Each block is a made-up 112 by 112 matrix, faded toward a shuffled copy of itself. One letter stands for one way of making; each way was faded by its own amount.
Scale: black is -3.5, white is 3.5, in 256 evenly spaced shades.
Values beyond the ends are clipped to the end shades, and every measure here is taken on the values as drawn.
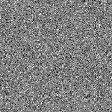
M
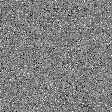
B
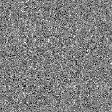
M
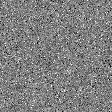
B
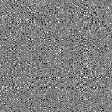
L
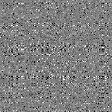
L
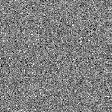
M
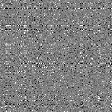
L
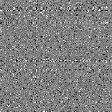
L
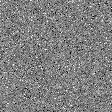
B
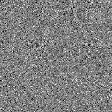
M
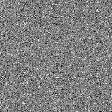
M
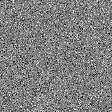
B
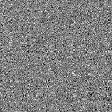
M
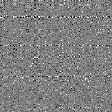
L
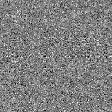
M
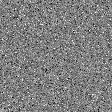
B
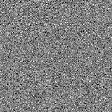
M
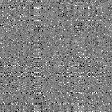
L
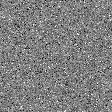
B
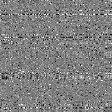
L
